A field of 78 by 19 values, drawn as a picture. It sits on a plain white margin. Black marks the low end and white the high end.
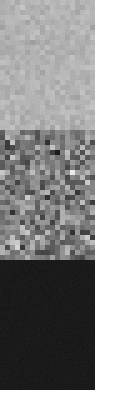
It is made of 3 by 1 panels. Panel 1,1: high, fine-grained, faint in contrast. Panel 2,1: middling, fine-grained, strong in contrast. Panel 3,1: very low, flat.
